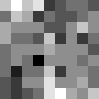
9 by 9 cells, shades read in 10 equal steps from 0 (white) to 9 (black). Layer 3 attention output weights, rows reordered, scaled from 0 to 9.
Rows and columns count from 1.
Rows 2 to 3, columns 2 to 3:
2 3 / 4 4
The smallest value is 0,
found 2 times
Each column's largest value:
6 8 6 9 7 7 6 7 6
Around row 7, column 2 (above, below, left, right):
4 7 5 5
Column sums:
40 41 38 45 31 44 38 39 41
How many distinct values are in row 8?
6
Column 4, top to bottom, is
1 7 4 6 4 9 5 4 5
